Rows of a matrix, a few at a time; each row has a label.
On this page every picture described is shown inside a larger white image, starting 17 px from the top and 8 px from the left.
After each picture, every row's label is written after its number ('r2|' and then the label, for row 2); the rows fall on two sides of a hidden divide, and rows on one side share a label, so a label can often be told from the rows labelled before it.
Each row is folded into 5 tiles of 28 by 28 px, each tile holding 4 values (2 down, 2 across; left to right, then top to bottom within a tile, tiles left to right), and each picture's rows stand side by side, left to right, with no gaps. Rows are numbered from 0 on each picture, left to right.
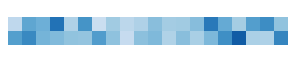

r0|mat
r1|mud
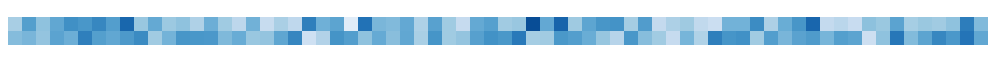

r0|mud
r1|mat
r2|mat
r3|mud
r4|mat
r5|mat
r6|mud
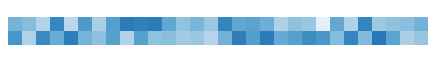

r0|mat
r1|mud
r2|mat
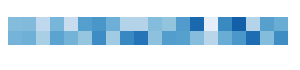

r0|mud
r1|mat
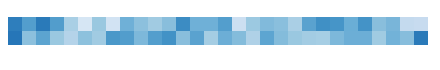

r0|mat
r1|mat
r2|mat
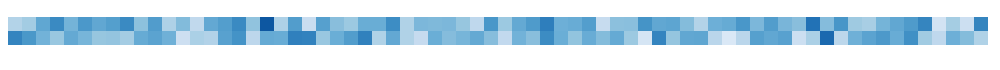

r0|mat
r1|mud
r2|mat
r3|mud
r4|mud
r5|mud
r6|mat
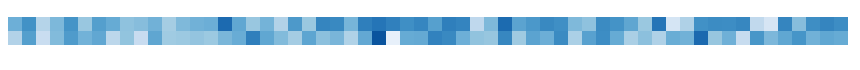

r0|mud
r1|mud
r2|mud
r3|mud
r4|mat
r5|mud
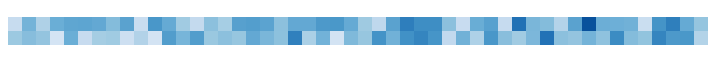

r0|mat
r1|mud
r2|mud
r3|mud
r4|mud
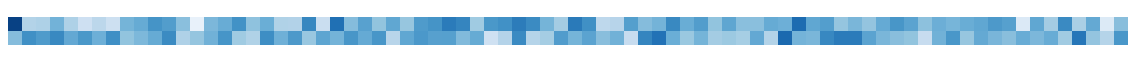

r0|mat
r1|mud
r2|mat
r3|mud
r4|mud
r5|mud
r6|mat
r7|mat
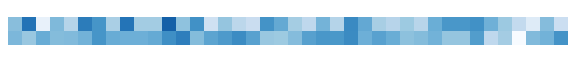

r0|mud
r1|mat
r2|mat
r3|mat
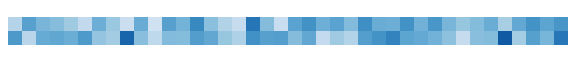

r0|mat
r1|mat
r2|mud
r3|mud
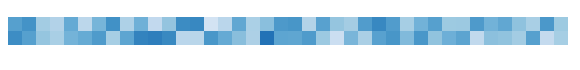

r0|mud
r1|mat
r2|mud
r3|mat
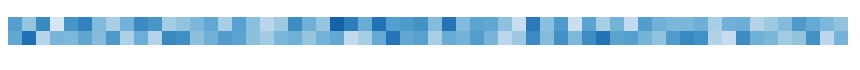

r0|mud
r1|mat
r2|mud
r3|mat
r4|mat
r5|mat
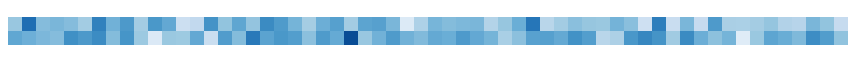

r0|mud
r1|mud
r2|mat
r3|mat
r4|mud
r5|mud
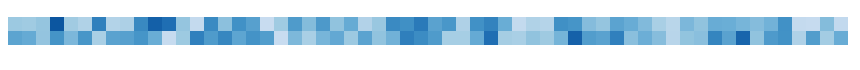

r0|mat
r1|mud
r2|mud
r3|mat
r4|mat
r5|mat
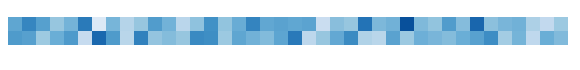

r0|mat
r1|mud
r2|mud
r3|mat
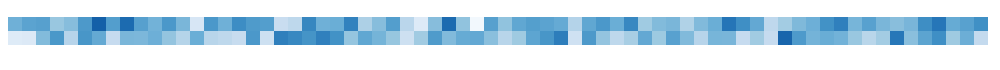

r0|mud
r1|mud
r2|mat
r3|mud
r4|mat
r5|mud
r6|mud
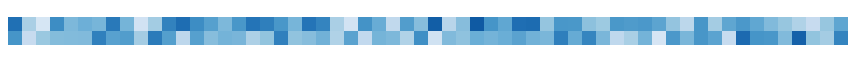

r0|mud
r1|mud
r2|mat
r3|mud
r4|mat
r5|mat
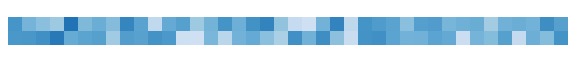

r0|mud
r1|mud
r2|mat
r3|mud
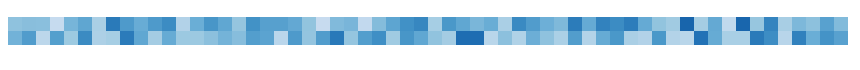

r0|mud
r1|mud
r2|mud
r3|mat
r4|mud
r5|mud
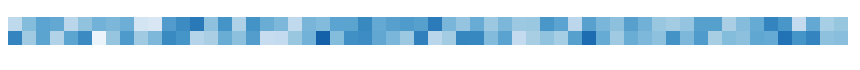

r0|mat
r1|mat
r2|mat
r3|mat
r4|mat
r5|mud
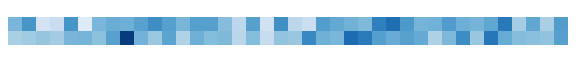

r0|mud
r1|mat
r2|mud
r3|mat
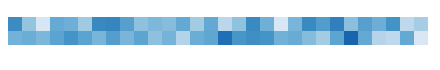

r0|mud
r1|mud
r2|mat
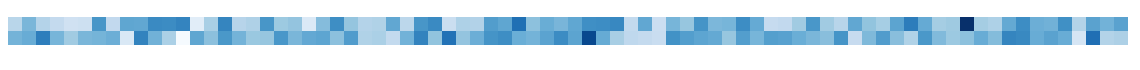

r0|mat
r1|mud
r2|mat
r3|mud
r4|mat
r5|mat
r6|mud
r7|mat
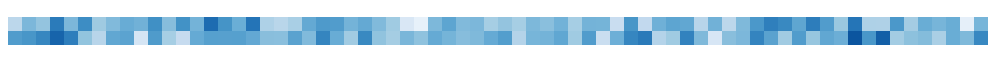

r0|mat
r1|mud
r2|mat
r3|mat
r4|mud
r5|mud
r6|mat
